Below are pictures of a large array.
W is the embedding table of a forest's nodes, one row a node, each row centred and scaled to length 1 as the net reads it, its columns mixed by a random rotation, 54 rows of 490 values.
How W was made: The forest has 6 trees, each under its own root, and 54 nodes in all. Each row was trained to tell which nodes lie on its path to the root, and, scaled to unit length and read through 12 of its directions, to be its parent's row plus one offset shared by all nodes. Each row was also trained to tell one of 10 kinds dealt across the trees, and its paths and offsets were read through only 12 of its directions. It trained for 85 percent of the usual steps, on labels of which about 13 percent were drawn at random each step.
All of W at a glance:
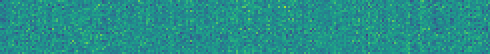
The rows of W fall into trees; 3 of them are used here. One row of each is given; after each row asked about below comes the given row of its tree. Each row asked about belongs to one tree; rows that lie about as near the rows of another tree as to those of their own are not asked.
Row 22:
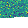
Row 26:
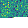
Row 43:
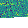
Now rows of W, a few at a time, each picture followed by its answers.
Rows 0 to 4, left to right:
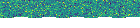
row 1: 22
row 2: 22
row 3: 43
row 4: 43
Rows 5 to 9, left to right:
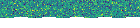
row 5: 26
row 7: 26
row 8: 43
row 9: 22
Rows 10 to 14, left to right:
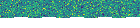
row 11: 22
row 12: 43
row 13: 22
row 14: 43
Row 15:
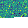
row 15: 22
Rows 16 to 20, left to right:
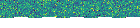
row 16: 22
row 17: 43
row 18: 22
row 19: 22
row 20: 22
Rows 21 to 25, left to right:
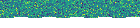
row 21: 22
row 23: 43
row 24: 22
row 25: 26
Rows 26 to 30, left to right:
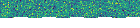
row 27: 43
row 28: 22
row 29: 22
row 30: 26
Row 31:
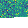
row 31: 43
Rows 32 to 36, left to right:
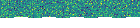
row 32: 26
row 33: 22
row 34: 43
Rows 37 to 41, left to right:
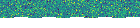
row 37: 43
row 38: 22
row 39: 43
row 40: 22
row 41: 22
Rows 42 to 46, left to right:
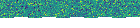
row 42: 43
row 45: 43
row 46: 43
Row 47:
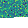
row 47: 26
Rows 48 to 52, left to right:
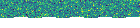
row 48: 26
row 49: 43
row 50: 26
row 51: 22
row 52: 43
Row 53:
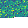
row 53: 22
